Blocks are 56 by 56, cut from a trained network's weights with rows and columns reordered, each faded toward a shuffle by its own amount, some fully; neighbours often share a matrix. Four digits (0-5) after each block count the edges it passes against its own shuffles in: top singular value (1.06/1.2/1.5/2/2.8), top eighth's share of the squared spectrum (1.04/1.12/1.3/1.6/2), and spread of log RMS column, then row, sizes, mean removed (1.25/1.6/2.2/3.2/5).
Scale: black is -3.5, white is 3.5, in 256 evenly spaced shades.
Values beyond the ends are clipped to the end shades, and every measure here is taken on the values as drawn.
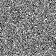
0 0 0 0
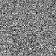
3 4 0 2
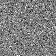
0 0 0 0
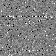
2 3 0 1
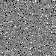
1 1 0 0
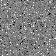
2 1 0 0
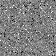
1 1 0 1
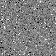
2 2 0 0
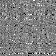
3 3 0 2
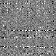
3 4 1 3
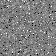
0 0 0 0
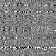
4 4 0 3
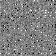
2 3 0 2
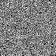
1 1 0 0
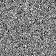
0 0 0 0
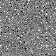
2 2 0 0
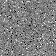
0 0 0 0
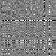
4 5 2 2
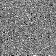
1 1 0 1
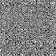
3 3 0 2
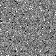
0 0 0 0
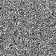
2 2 0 1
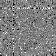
3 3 1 1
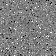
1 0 0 0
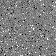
0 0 0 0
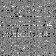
3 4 0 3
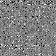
2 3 0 2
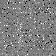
2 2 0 1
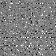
2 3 0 2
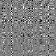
3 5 3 3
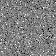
1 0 0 0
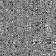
3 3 1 2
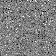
1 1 0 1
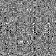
3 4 1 2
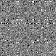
3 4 1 2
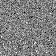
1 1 0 0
